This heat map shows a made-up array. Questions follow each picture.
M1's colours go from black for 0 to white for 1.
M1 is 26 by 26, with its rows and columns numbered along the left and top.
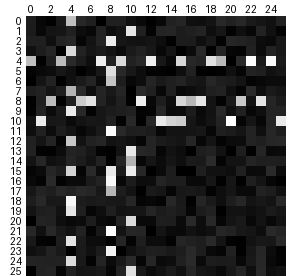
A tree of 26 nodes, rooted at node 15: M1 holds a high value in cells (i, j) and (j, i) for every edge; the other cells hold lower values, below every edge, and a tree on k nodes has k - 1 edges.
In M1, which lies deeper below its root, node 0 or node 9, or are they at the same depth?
the same depth
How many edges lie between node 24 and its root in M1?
2
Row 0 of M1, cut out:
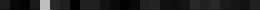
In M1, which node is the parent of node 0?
4
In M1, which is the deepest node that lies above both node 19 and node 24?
4
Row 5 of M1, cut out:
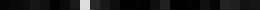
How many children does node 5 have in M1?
0
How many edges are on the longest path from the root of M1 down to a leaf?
2
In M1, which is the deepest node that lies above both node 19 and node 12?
4
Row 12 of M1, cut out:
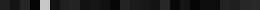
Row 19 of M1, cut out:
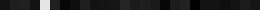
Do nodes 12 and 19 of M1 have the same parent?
yes
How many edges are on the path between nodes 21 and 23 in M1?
2
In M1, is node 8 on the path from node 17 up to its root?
yes
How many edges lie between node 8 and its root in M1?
1
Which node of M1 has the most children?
4
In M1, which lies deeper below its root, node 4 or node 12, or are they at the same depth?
node 12
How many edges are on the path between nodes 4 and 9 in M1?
1
